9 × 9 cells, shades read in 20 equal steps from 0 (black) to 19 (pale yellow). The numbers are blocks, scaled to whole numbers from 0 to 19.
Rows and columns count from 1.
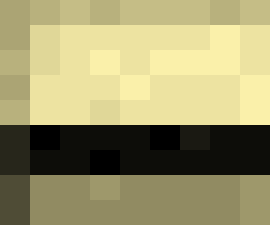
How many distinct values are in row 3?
4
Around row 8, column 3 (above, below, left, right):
1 11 11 12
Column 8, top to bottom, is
14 19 19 18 18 1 1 11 11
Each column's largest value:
14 18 18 19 19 19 19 19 19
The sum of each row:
130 157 161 159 158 10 10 96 95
